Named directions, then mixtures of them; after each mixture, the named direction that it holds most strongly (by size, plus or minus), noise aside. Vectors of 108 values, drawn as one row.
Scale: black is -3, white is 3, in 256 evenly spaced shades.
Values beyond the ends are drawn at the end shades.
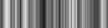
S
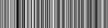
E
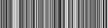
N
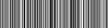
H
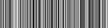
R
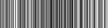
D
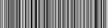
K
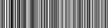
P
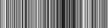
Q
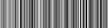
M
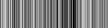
Q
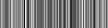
H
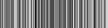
D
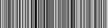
K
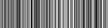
K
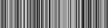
Q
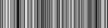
E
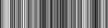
S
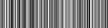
P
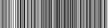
D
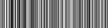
P
